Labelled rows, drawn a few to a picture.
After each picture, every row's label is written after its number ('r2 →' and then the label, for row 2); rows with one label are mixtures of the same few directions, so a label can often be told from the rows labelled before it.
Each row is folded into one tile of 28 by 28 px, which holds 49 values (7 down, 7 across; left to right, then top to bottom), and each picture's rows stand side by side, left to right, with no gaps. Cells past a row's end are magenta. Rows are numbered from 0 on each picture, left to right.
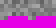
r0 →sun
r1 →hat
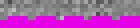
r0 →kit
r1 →kit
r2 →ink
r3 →sun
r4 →sun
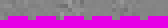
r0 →hat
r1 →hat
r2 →hat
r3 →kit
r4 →kit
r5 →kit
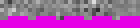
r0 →kit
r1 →kit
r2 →ink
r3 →kit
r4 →ink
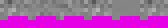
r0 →kit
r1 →sun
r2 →hat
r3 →kit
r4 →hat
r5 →kit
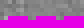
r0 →ink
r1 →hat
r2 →hat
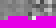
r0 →ink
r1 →ink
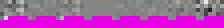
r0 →ink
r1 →hat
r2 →ink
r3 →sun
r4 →hat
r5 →kit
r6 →kit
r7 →kit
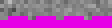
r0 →kit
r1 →ink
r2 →kit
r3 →hat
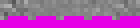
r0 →hat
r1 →hat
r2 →ink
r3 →kit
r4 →hat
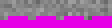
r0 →hat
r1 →kit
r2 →sun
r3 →ink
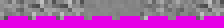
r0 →ink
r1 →hat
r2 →hat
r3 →hat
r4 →hat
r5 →ink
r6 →kit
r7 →hat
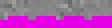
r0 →hat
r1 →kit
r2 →hat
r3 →hat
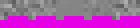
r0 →hat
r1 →hat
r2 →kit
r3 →kit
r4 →hat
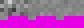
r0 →kit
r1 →sun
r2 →kit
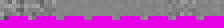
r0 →ink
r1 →hat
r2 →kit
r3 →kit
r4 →hat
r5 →ink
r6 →sun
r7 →ink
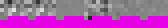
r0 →kit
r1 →kit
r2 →hat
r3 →ink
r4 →hat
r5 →kit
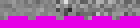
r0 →hat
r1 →kit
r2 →kit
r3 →sun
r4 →sun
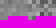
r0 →kit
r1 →sun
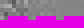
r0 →hat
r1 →sun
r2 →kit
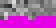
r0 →hat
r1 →hat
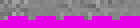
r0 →sun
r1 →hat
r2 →hat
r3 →hat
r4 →kit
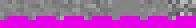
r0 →ink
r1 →hat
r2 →ink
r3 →hat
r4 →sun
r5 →kit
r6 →sun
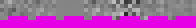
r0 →kit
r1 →kit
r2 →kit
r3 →kit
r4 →sun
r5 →ink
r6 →ink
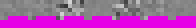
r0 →hat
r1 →ink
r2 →hat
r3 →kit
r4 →hat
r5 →ink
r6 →kit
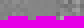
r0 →sun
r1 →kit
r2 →ink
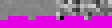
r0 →kit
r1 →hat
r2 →ink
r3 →hat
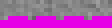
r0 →ink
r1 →ink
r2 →hat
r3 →hat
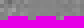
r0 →kit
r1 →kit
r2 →ink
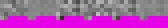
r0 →hat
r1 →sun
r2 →ink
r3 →sun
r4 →ink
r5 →ink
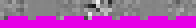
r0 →ink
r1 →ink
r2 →ink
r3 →hat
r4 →sun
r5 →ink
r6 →kit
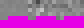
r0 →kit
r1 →kit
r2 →hat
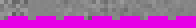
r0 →sun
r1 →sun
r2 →kit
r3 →ink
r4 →kit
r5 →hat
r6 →kit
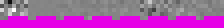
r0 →kit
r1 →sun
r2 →hat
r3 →ink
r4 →kit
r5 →kit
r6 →kit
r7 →hat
